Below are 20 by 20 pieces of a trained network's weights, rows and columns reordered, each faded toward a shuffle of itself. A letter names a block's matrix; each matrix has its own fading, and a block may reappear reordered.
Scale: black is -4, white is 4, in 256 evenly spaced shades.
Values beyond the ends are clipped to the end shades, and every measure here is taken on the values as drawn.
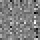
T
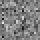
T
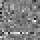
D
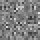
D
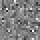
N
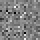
D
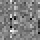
T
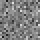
T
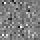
N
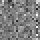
T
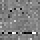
D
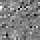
N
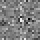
D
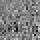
N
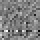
D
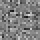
N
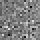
N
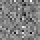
D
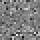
N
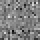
N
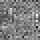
D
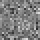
D
